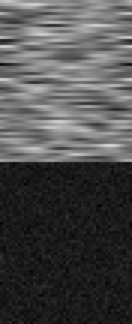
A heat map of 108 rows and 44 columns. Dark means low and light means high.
It is made of 2 by 1 panels. Panel 1,1: middling, streaked across, strong in contrast. Panel 2,1: very low, fine-grained, faint in contrast.
